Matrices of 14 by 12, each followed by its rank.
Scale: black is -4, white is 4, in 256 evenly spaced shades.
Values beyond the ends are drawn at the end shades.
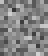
full rank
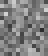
full rank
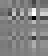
one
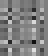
one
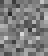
full rank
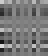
one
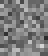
full rank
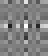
one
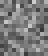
full rank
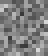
full rank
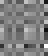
one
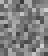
full rank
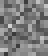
full rank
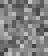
full rank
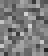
full rank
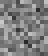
full rank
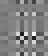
one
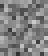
full rank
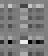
one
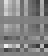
one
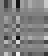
one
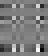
one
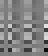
one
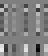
one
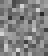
full rank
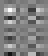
one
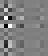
one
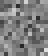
full rank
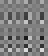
one
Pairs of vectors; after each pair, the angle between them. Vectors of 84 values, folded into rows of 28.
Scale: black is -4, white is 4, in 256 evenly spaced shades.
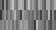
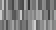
nearly opposite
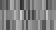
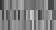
orthogonal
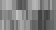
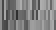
partly opposed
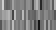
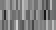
orthogonal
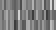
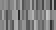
nearly opposite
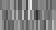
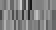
nearly opposite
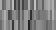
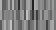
partly aligned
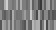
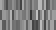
nearly opposite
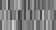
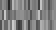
partly aligned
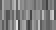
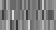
partly opposed
